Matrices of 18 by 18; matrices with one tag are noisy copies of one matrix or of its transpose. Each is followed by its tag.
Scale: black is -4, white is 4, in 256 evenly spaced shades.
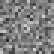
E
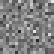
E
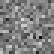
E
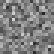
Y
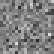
E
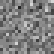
E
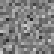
E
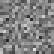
E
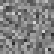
Y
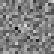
E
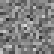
E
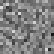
Y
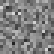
Y
